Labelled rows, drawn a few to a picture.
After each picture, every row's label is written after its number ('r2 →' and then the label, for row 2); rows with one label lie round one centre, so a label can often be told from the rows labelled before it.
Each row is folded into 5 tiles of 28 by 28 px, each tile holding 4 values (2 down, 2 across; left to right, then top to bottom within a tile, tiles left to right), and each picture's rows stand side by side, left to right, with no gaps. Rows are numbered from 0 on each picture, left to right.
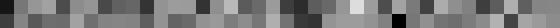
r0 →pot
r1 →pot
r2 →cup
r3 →pot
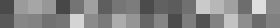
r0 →pot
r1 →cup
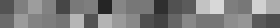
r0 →pot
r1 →cup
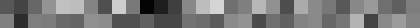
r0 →cup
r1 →cup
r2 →pot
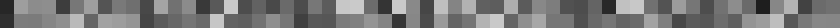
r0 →pot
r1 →pot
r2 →cup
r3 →pot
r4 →cup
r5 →pot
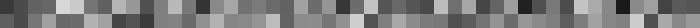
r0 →cup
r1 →pot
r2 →pot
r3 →pot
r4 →pot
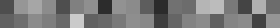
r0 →pot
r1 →cup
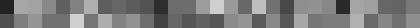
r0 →pot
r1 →cup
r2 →pot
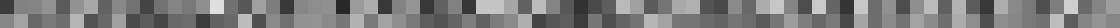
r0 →pot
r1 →cup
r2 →pot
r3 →cup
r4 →cup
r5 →cup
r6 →pot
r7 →pot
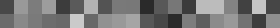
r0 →pot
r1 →cup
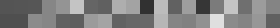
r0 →cup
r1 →pot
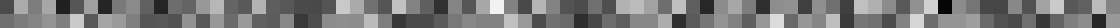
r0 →pot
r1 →cup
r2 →cup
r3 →cup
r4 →cup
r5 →pot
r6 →pot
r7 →cup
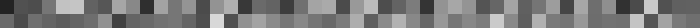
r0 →cup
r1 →pot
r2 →pot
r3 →pot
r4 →pot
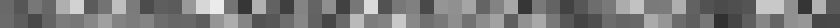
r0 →cup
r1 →cup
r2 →pot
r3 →pot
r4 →cup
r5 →cup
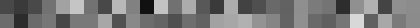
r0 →cup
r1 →pot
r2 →pot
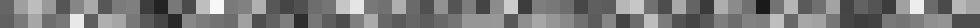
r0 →pot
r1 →cup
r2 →cup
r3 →pot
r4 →cup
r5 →pot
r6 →cup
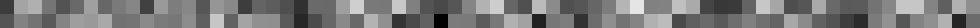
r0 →pot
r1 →pot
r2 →cup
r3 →cup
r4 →cup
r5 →cup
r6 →cup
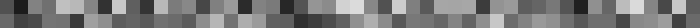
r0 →cup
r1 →pot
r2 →cup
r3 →pot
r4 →cup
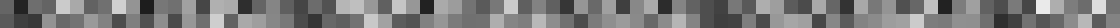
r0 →cup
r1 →pot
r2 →cup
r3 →pot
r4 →pot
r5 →cup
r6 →pot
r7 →cup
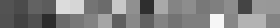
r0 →cup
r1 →pot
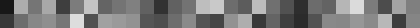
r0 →pot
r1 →cup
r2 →cup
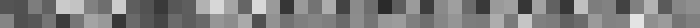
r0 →cup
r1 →cup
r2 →pot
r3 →pot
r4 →pot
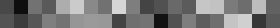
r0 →cup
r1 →cup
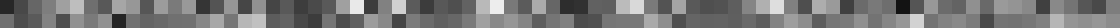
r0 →cup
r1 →pot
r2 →cup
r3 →cup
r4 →cup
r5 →cup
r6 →pot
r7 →pot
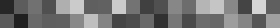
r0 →cup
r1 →cup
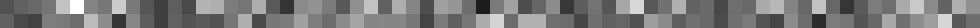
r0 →cup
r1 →cup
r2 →pot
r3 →pot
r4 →cup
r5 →cup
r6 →cup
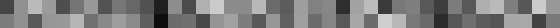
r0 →pot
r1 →cup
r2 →pot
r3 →cup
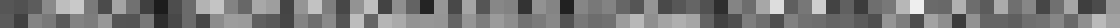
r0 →cup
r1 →cup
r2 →pot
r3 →pot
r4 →pot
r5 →cup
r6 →cup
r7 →pot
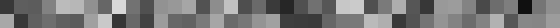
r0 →cup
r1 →pot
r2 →cup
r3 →pot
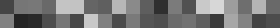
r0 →cup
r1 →cup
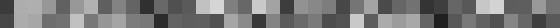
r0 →pot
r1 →cup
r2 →pot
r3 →cup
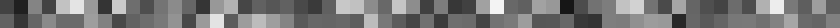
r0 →cup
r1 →pot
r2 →cup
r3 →cup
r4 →cup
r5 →cup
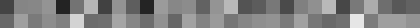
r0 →pot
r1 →pot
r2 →pot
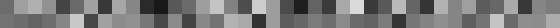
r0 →pot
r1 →cup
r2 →cup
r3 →pot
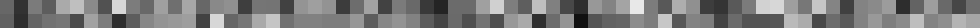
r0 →cup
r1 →pot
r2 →pot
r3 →cup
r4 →cup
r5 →cup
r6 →pot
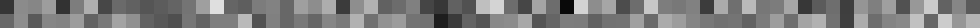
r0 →pot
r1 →cup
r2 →pot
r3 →cup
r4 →pot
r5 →pot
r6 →pot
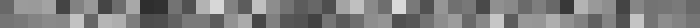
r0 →pot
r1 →cup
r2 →cup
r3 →pot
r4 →pot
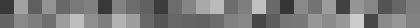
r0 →pot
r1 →cup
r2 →pot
